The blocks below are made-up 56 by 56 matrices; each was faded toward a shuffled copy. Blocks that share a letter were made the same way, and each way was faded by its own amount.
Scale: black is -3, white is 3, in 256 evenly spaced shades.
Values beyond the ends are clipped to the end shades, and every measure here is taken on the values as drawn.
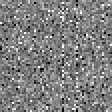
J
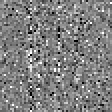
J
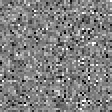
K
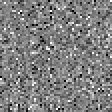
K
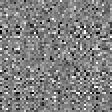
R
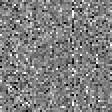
J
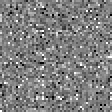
K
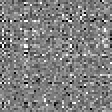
R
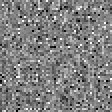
K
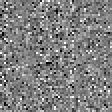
J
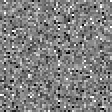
J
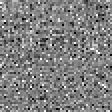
K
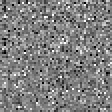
K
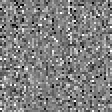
J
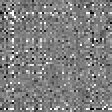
R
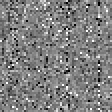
J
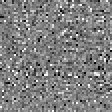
K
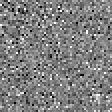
K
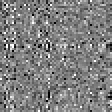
R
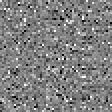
K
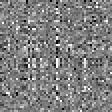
R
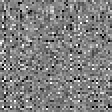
R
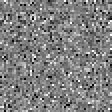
K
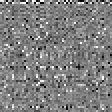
R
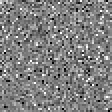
K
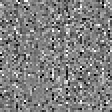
J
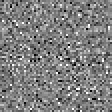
K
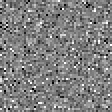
K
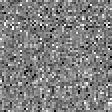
K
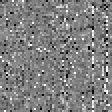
J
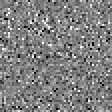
K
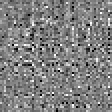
R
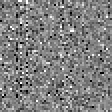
J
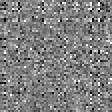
R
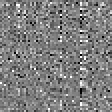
R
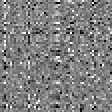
R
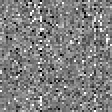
J
